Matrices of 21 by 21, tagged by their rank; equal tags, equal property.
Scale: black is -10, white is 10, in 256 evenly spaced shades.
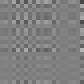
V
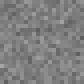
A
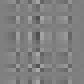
V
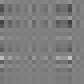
V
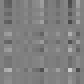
V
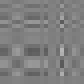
V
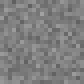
A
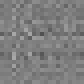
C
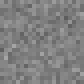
A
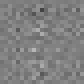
C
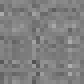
C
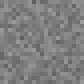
A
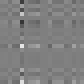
V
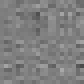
C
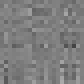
C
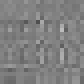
C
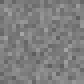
A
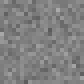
A
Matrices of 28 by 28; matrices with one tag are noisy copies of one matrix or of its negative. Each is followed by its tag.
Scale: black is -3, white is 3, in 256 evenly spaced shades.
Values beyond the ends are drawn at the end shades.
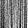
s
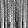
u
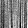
s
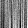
s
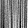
s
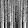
u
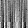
u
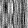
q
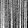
s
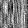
q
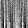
u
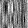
q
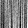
s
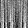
u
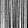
s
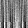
u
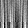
u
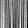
s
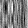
q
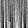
u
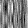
q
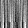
u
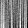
s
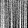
s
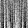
u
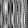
q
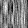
q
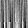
u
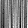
s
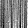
s
